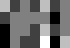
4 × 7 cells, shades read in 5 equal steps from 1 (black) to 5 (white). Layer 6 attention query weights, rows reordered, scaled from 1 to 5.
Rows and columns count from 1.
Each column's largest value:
4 3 3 3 5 2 4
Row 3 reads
1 3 3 2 4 2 3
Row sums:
20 18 18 18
